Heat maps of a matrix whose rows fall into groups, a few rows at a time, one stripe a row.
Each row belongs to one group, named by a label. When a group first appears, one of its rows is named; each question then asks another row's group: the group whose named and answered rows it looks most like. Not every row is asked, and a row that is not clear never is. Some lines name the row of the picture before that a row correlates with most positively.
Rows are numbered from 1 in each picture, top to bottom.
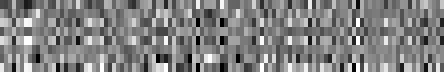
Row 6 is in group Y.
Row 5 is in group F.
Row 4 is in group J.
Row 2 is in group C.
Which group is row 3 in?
F
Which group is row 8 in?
F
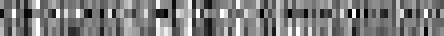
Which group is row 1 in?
C
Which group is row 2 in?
J
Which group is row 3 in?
C
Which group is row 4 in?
C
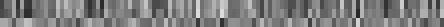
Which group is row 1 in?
J
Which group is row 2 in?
J
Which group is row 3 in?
F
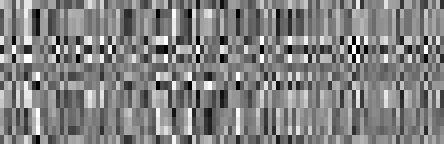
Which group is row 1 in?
F
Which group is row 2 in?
Y
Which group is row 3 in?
Y
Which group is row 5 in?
F
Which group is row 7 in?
F
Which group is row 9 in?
C
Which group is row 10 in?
Y
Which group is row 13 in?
C
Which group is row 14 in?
C
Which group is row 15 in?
C
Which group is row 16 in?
Y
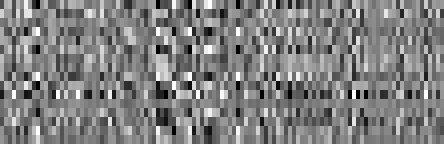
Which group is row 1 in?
Y
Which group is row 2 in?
F
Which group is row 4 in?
C
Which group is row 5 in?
F
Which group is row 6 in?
Y
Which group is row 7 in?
F
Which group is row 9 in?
C
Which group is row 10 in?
Y
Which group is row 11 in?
J
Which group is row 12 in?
Y
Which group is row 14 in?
J
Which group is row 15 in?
C
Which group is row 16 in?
C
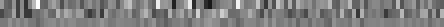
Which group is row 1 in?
C
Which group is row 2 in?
J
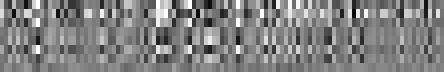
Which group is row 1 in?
C
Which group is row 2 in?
F
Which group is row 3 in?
C
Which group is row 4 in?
Y
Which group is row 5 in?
Y
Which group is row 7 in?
Y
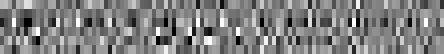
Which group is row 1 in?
F
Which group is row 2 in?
J
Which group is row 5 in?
Y
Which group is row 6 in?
F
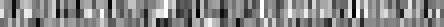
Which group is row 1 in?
F
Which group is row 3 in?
Y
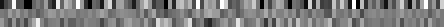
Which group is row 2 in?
Y
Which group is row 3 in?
C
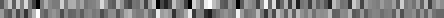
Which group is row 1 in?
Y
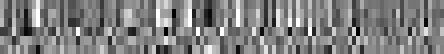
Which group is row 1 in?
C
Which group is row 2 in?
C
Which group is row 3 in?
C
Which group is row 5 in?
F
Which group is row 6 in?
Y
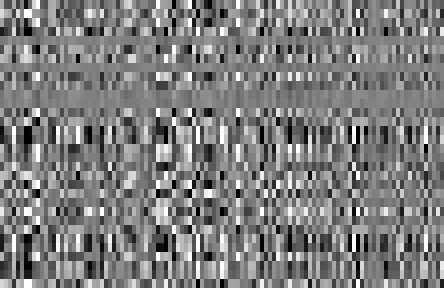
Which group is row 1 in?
C
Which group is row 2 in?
F
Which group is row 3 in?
C
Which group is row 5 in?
Y
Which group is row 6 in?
Y
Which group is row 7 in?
F
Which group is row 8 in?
Y
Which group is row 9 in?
C
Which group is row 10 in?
J
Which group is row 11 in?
Y
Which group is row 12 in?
Y
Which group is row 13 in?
C
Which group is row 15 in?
J
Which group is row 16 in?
J
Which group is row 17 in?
C
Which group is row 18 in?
C
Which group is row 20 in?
F
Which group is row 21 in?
C
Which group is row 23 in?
C
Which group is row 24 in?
F
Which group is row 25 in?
C
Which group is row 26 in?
Y
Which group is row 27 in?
J
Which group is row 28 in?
J
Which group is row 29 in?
C
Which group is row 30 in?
J
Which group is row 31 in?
J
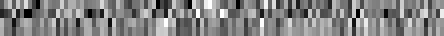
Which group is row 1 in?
Y
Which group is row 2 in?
J
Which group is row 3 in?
F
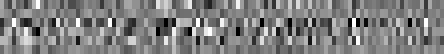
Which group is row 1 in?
C
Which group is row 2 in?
F
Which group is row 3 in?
J
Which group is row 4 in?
Y
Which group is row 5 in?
F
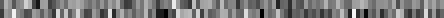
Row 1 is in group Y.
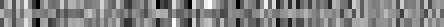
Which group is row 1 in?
Y
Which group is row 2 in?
F
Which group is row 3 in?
Y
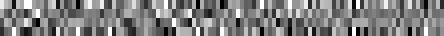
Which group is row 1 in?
F
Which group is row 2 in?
C
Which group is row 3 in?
Y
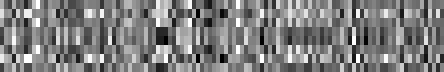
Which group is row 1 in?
C
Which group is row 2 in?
F
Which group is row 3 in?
C
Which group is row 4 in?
J
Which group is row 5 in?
J
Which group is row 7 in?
F
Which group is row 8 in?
J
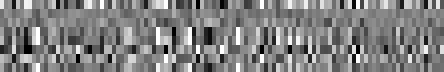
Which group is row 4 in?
C
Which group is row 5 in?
C
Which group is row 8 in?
C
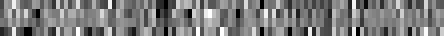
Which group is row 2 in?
Y
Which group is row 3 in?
Y
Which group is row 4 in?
J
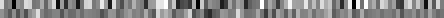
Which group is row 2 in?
C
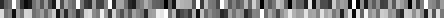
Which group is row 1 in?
J
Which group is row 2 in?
F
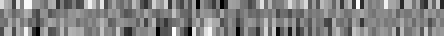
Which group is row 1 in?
F
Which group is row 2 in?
Y
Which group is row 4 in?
Y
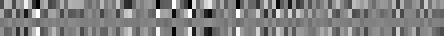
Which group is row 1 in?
Y
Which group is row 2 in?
C
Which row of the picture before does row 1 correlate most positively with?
4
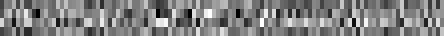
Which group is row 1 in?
J
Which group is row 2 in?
Y
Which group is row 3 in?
F
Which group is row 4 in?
J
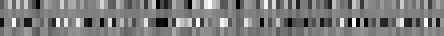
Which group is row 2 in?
Y
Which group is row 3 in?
J
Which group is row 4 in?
Y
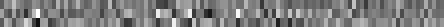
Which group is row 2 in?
C
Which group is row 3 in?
Y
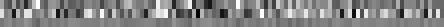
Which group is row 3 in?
Y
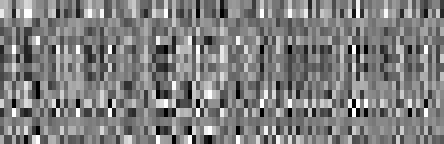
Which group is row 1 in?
F
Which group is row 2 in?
F
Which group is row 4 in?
J
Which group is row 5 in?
C
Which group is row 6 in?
J
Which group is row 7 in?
J
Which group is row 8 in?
J
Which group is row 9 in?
J
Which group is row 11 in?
Y
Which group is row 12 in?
F
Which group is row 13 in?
J
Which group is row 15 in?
Y
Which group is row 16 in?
C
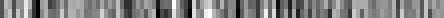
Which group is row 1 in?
Y
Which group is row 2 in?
Y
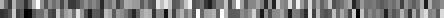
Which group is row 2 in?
J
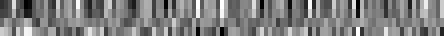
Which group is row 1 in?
J
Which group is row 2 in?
J
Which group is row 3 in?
Y
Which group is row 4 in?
F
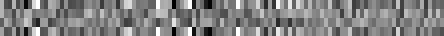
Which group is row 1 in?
C
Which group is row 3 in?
Y
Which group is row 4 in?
C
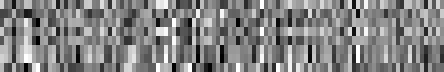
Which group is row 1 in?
F
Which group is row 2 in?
J
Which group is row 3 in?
Y
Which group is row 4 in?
F
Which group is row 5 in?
Y
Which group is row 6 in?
F
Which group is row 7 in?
F
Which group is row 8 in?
C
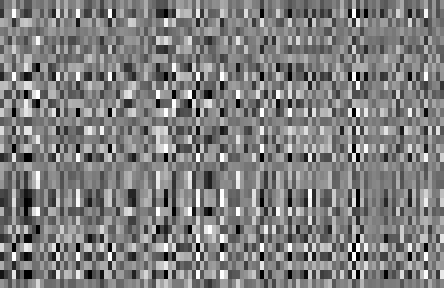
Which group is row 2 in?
J
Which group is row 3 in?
F
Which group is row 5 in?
C
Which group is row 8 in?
Y
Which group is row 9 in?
J
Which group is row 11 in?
C
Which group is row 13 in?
F
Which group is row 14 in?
J
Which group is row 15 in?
F
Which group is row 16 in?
C
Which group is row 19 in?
F
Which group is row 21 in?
C
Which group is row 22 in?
J
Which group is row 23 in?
J
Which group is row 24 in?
C
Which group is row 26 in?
Y
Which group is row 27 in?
J
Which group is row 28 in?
F
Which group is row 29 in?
J
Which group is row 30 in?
F
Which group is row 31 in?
J
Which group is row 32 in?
C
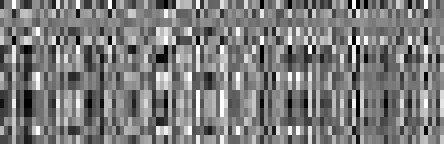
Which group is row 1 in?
J
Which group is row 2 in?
F
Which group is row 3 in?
Y
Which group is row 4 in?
C
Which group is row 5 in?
F
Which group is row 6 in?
J
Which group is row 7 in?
J
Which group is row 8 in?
J
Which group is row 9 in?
C
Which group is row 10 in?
C
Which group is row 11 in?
J
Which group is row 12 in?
J
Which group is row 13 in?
J
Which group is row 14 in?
J
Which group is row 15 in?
C
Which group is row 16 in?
J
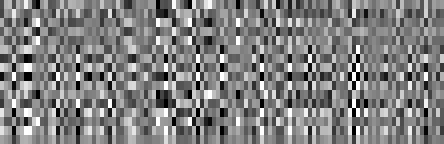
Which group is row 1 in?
Y
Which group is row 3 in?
C
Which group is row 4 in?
Y
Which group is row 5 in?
C
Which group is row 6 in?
F
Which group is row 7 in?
J
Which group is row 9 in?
J
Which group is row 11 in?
Y
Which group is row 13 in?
F
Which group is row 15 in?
F
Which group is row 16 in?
F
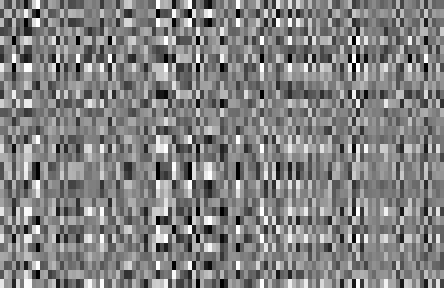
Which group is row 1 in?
C
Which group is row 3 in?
C
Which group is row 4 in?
J
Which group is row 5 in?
F
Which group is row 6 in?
J
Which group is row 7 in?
J
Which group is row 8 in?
F
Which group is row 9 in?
F
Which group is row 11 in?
J
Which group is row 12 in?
F
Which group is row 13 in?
J
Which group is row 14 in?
F
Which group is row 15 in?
Y
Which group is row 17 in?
F
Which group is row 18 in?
F
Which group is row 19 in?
Y
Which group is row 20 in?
Y
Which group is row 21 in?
C
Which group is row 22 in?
C
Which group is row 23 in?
F
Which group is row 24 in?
F
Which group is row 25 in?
Y
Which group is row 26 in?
C
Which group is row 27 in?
F
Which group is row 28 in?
Y
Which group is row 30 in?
C
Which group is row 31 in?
Y
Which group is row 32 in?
F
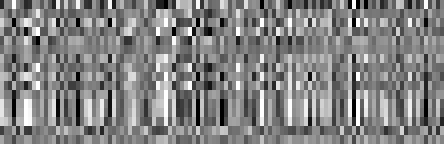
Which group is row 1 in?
J
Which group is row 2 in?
C
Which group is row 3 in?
F
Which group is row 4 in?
C
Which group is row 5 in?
Y
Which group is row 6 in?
Y
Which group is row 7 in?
F
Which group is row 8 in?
C
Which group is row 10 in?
C
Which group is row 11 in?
F
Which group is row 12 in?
F
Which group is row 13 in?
F
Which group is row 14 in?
F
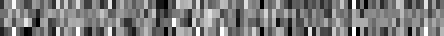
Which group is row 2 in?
Y
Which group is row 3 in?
Y
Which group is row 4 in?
J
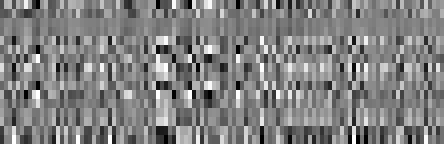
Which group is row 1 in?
Y
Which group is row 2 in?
J
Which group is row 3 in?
Y
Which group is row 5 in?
F
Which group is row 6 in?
Y
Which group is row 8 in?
F
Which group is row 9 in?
F
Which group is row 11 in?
C
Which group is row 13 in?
F
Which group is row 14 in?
F
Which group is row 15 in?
J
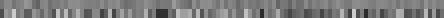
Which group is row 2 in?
J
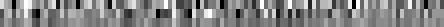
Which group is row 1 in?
F
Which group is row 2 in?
Y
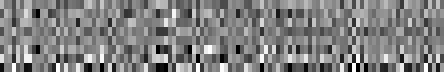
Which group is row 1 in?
F
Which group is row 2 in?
Y
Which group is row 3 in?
F
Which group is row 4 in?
J
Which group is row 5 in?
F
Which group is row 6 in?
Y
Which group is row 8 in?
J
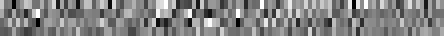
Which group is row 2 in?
C
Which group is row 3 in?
Y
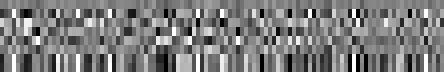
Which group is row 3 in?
F
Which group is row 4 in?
Y
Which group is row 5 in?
C
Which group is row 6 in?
Y
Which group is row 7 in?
J
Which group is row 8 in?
J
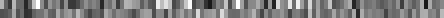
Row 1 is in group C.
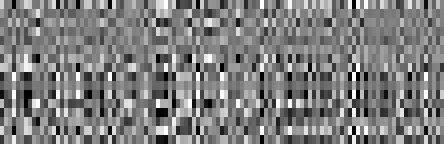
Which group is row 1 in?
F
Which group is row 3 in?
Y
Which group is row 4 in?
C
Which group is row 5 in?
J
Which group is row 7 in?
Y
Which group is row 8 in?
F
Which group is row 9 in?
J
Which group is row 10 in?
J
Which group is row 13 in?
J
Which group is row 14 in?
Y
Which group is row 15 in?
F
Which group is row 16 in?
J
